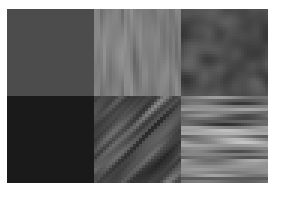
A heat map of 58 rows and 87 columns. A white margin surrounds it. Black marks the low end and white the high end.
It is made of 2 by 3 panels. Panel 1,1: low, flat. Panel 1,2: middling, streaked downward, faint in contrast. Panel 1,3: low, blotchy, faint in contrast. Panel 2,1: very low, flat. Panel 2,2: low, slanting up to the right. Panel 2,3: middling, streaked across, strong in contrast.
